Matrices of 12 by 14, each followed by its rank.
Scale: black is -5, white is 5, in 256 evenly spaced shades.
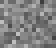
full rank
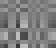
one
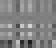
one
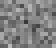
full rank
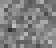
full rank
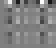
one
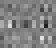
two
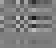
one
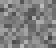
full rank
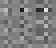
two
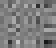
two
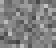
full rank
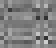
two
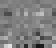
two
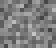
full rank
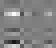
one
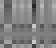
one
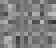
two
